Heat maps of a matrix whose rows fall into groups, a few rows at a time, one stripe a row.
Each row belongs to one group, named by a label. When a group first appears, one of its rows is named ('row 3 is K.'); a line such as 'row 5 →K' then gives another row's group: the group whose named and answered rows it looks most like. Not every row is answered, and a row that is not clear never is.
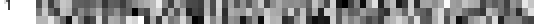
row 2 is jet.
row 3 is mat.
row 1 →jet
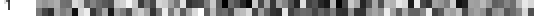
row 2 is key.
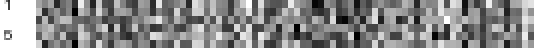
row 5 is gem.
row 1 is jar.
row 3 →jet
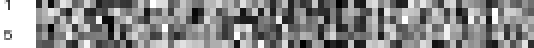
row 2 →mat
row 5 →key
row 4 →key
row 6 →gem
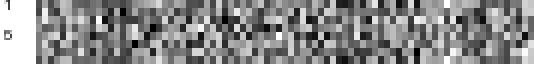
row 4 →key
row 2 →jet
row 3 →mat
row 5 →mat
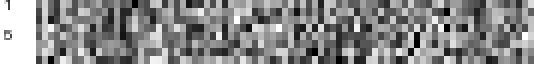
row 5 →jet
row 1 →jet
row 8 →gem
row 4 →mat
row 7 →mat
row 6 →jar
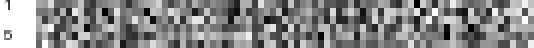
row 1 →jar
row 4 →jar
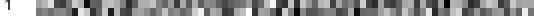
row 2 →key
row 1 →jar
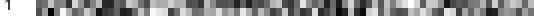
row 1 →mat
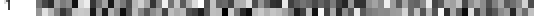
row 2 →mat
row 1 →key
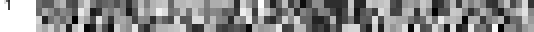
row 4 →mat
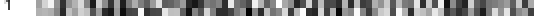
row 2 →mat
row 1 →mat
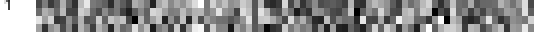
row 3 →jar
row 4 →key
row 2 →gem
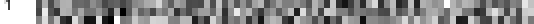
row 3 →mat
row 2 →jet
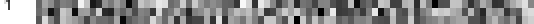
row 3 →jet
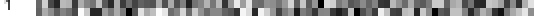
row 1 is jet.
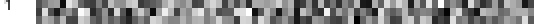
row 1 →mat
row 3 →gem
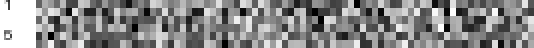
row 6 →mat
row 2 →mat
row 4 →jar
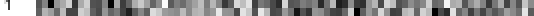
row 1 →key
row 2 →gem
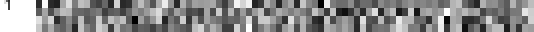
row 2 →jet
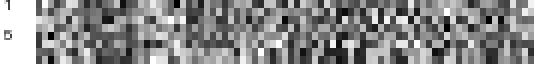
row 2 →jet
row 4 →jar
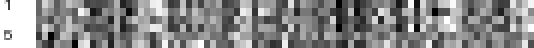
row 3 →key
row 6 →key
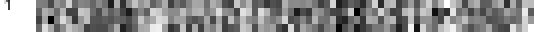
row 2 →gem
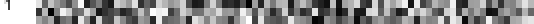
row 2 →gem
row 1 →mat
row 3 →jar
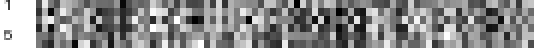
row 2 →gem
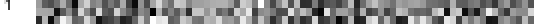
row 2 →jar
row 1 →gem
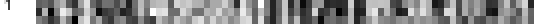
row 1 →gem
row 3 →gem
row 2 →gem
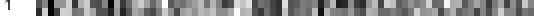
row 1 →key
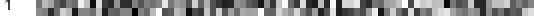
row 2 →jet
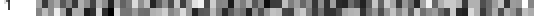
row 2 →mat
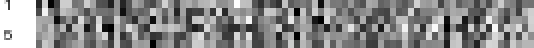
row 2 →jet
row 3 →jar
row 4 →mat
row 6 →jar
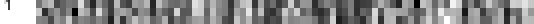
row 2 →key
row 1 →jar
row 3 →key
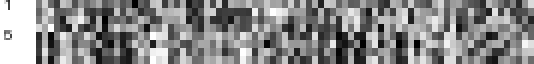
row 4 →mat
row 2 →mat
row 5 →gem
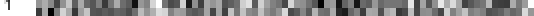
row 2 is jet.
